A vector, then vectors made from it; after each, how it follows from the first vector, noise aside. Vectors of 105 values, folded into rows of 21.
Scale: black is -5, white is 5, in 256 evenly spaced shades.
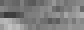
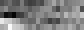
scaled up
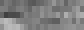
copied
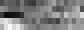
scaled up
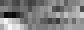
scaled up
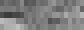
copied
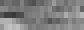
copied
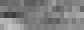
copied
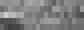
negated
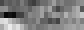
scaled up
